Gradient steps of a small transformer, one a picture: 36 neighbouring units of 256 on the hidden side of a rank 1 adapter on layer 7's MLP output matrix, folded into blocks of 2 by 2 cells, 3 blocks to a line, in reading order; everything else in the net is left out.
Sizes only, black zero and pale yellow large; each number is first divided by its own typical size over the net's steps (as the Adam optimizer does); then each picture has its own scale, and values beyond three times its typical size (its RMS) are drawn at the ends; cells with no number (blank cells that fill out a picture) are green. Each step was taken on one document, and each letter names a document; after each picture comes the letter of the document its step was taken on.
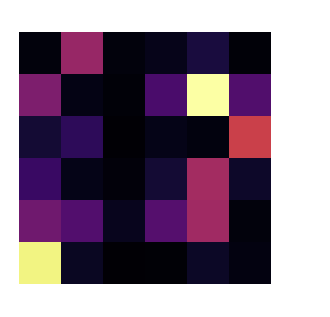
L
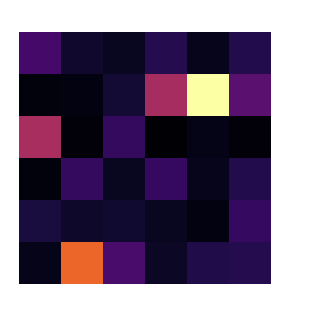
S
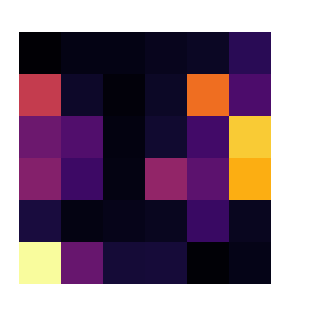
L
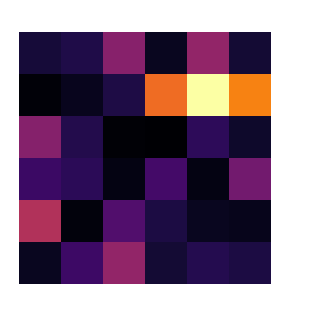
S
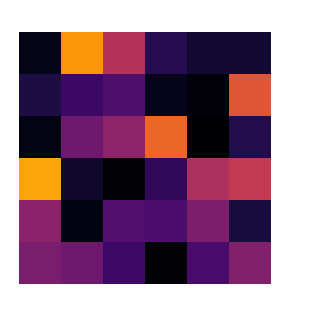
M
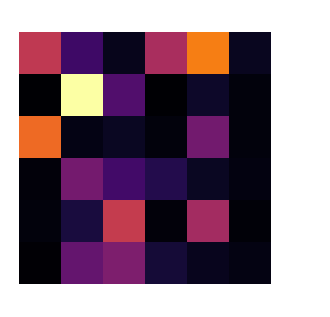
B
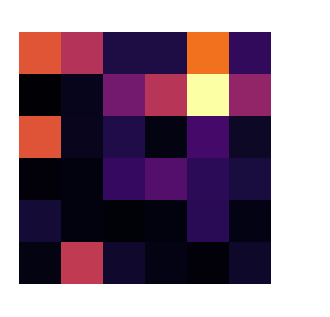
S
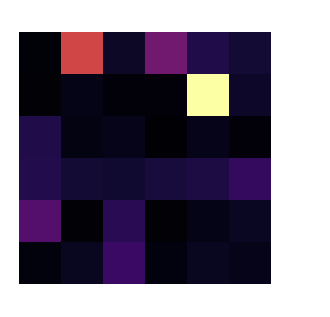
S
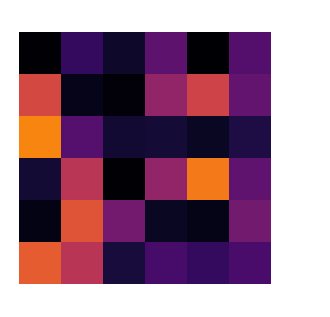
L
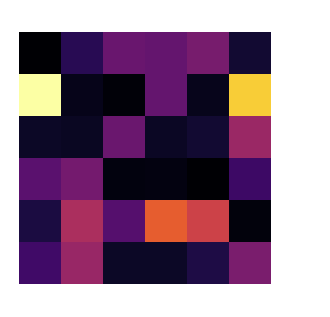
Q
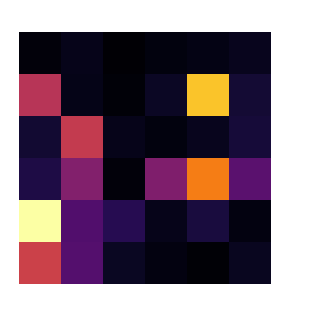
L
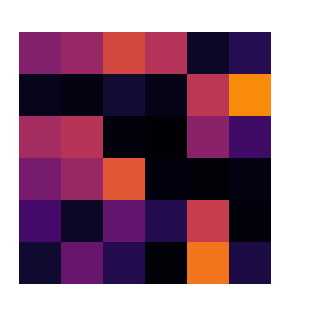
B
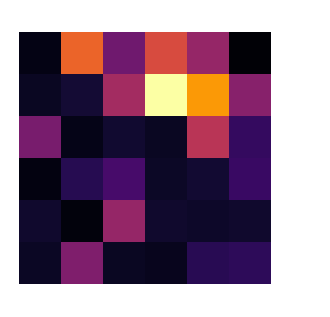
S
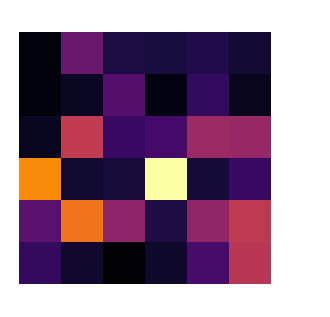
M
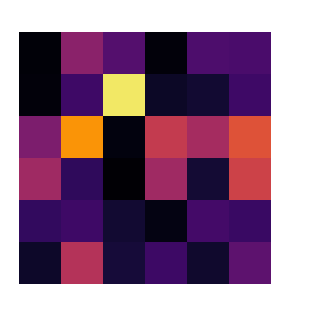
M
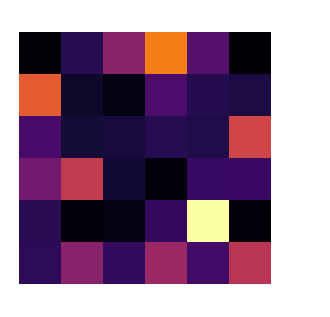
Q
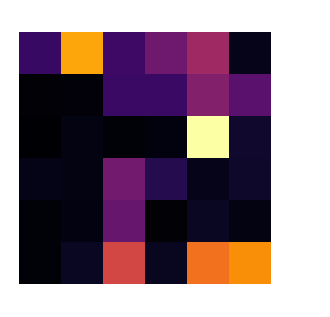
S
